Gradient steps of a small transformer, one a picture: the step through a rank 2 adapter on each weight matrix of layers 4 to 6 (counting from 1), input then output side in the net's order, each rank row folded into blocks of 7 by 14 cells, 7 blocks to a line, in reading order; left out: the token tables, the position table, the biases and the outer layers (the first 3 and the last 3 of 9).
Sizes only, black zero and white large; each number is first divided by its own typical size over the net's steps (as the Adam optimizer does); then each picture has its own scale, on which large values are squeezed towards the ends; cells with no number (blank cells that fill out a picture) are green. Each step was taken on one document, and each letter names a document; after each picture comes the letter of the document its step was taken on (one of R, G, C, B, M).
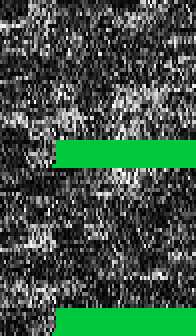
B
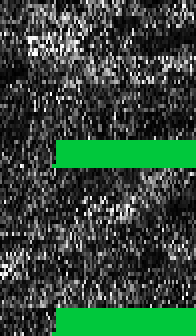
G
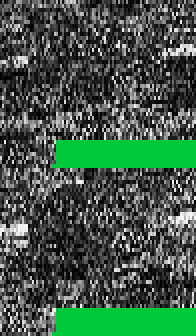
B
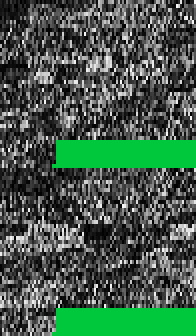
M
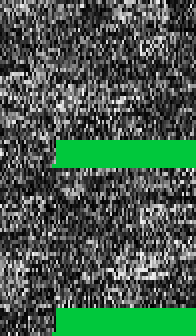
M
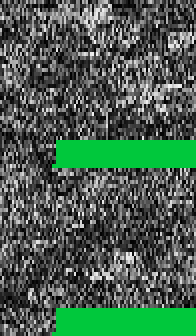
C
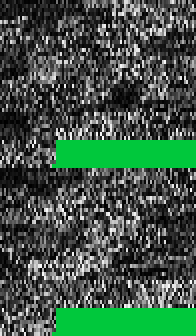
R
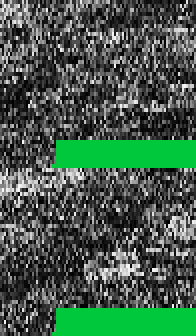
C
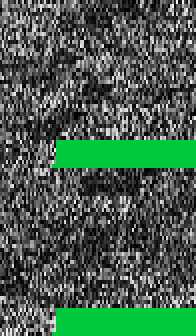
C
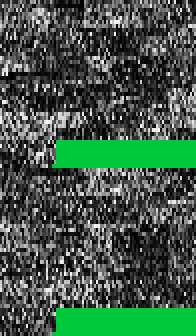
B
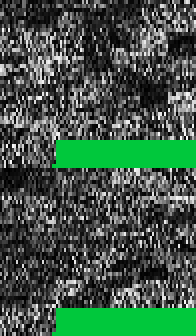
R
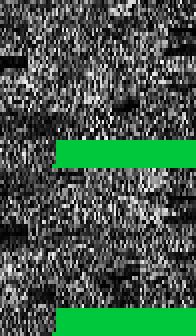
M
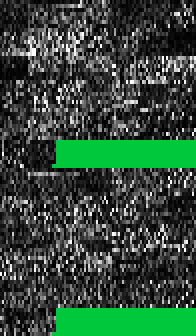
G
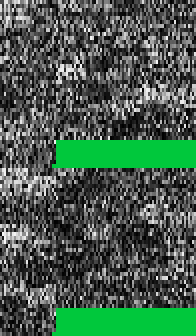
C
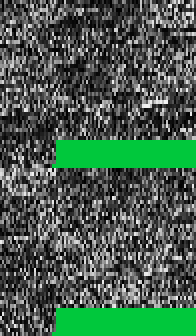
R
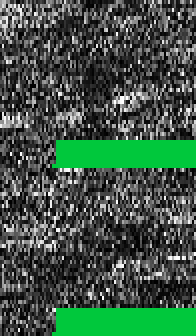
B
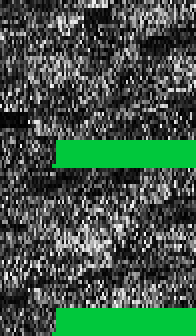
R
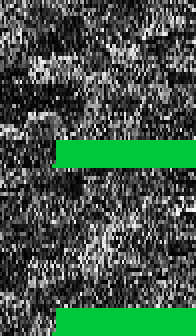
R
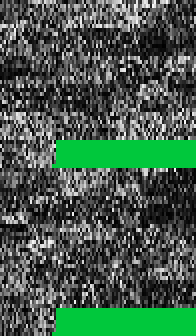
B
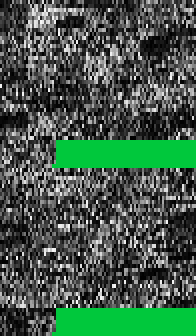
R
